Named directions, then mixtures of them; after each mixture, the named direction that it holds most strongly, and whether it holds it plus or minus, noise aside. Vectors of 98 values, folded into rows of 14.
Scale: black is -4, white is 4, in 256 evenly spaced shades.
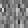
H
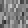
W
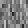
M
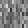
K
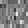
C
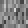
W, plus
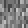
W, minus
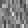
M, minus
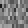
C, plus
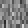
M, minus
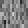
M, minus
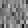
M, plus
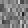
W, plus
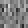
H, minus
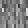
H, plus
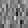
C, minus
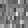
C, plus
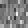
C, plus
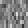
M, plus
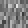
W, plus
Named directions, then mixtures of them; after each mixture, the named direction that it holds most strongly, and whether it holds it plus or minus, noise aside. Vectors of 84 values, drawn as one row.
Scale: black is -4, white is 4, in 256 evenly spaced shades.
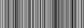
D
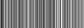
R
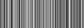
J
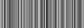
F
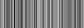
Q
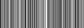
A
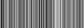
D, minus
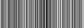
R, plus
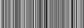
A, minus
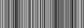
D, plus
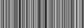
A, minus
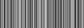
A, plus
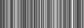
D, minus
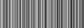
R, minus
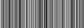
A, minus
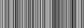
D, plus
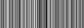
A, minus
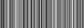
D, minus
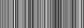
D, plus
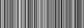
A, plus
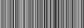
Q, minus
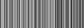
J, plus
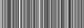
J, minus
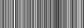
Q, minus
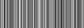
F, plus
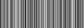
A, plus
